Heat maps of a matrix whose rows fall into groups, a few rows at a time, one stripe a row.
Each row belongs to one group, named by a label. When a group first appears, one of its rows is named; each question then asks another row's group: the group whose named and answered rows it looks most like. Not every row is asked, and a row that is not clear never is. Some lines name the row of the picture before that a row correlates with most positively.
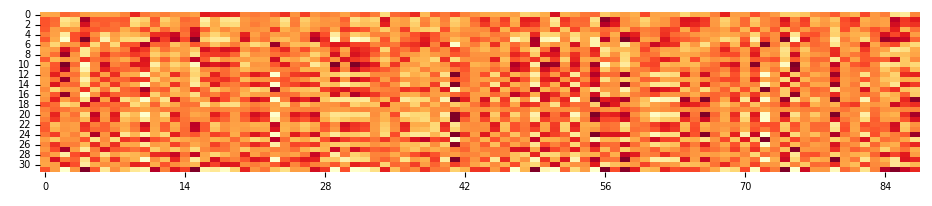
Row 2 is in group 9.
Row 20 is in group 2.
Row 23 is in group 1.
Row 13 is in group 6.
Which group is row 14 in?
2
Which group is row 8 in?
6
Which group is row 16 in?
6
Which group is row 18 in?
9
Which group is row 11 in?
6
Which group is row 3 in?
1
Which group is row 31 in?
9
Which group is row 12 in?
2
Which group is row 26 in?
2
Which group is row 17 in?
2
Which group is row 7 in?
6
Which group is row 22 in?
1
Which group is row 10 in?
6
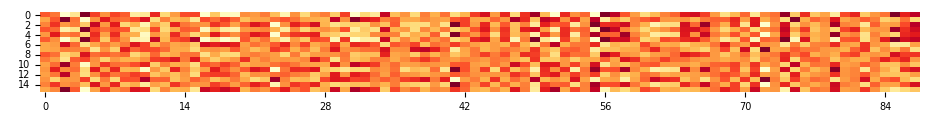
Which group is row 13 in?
1
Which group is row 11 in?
2
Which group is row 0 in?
9
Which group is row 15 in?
6
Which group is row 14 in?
2
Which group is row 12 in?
6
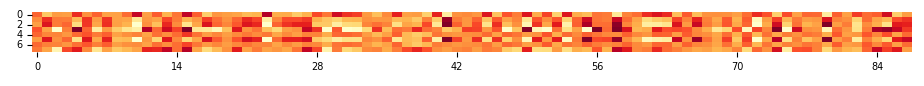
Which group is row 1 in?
2
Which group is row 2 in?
2
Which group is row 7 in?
9
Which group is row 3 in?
9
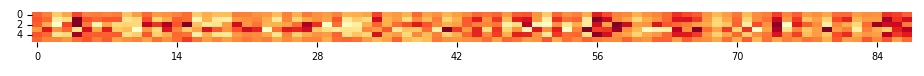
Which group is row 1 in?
9
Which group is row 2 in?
9
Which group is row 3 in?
2
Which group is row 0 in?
9
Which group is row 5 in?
1
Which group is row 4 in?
9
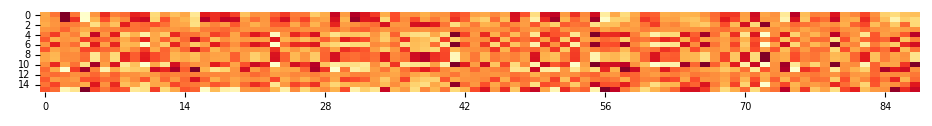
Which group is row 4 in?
2
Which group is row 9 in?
1
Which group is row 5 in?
1
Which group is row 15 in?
9
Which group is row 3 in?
6
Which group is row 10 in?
2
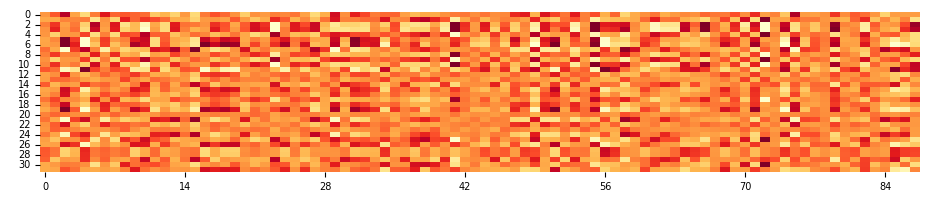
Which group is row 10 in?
2
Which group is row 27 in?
9
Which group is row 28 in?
9
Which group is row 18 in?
6
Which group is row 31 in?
6
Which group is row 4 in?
1
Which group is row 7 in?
9
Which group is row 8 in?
2
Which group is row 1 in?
1
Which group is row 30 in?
1
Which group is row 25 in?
1
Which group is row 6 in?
6
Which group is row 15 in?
6
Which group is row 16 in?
6
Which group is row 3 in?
2
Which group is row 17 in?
2
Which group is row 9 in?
1
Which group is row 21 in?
9
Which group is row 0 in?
6
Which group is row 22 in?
6
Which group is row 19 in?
6
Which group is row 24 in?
9
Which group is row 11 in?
9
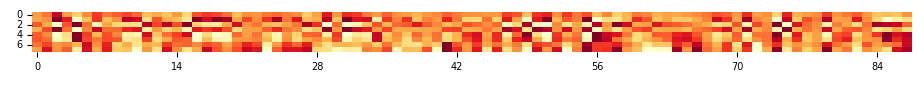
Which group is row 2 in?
9
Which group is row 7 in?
2
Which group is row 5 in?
9
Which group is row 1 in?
6
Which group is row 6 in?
2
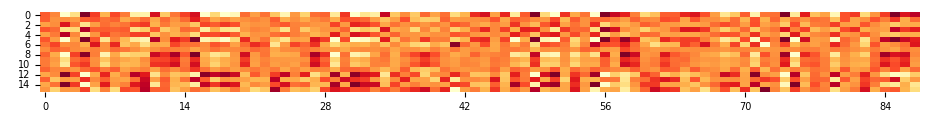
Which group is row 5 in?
9
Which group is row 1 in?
1
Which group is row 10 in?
9
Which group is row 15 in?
1
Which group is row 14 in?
6
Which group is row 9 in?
9
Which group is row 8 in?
9
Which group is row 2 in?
6
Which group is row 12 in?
6
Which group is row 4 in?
6
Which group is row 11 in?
1
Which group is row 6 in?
2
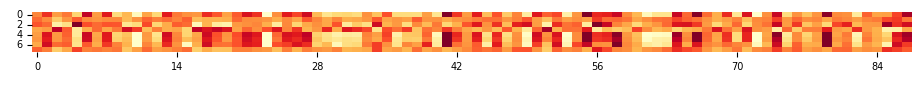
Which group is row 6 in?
2
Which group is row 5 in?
2
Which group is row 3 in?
6
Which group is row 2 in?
9
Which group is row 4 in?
2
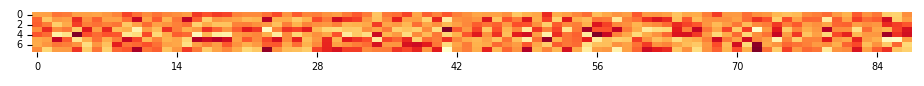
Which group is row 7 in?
1
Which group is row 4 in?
9
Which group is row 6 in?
1
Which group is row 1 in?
1
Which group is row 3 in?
2
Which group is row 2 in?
9
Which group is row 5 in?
6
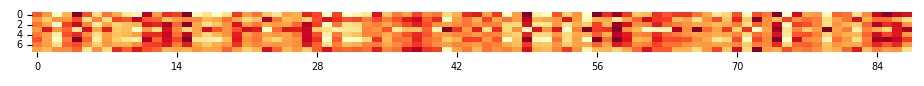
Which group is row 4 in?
9
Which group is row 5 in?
9
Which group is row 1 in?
1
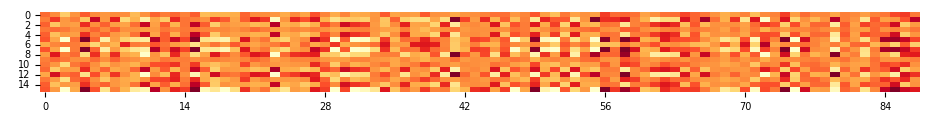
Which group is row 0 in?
9
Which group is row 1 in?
2
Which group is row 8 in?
2
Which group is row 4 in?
1
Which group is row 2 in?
1
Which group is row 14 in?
1
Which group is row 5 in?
9
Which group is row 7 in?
9
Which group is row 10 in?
9
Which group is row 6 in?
1
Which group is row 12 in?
2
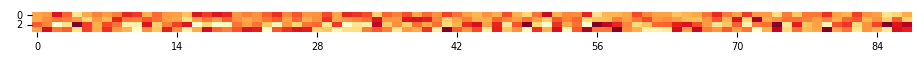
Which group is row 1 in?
1
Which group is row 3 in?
2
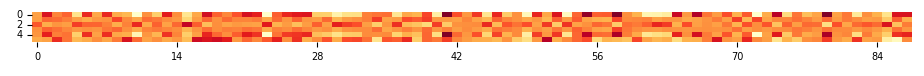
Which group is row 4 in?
2
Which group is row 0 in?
2
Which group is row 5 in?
6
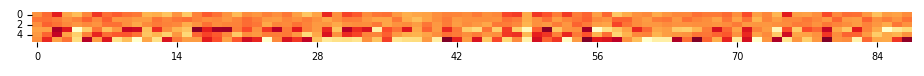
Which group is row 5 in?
2
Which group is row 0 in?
6
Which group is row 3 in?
6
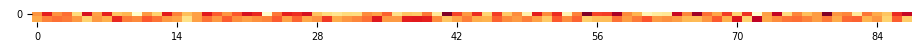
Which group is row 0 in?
2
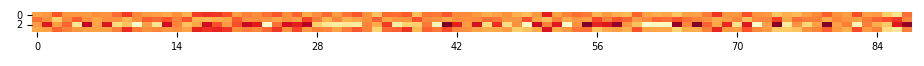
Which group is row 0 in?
6
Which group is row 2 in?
2
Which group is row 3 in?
6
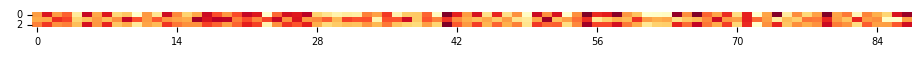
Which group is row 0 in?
2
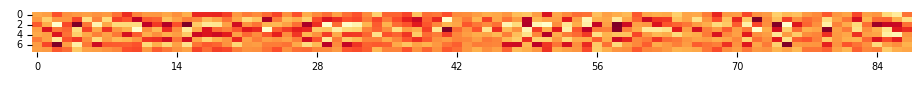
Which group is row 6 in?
6
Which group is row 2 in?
9
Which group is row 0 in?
6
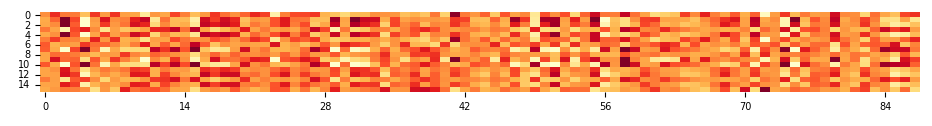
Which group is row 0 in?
2
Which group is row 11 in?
6
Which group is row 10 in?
9
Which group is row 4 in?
6
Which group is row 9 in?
2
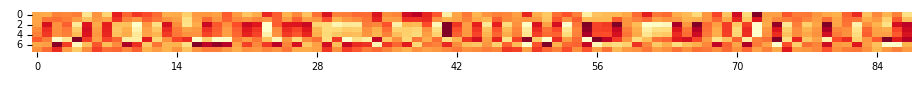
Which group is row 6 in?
6
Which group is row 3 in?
2
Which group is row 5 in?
9
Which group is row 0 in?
1
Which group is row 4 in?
2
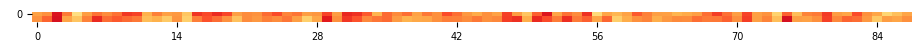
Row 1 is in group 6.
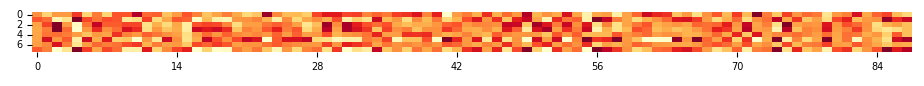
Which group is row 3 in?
6
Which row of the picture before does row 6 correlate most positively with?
0
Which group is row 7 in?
9
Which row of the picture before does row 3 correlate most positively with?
0
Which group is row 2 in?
6
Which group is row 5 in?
2
